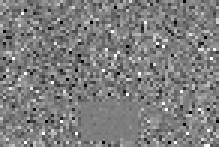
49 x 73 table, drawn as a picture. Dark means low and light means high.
Neither half mirrors the other. A few values lie far out on both sides of the bulk. No regular stripes run through it. There is no seam. The bottom middle is the smoothest part. An odd patch, calmer than its surroundings, sits in the bottom middle. Fine speckle covers the field.
